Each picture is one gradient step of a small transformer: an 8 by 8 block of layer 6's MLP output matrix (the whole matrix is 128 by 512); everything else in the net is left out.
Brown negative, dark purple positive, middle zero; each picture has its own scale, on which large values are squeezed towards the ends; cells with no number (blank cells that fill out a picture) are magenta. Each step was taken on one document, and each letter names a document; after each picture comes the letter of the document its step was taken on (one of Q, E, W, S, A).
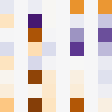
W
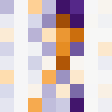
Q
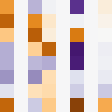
W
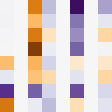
W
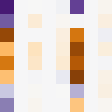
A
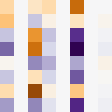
W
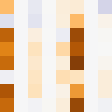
A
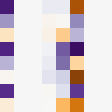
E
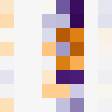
Q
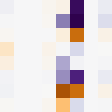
Q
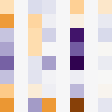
W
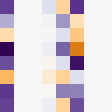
E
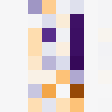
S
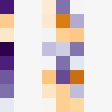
E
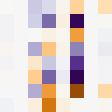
S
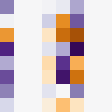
E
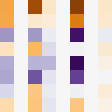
W
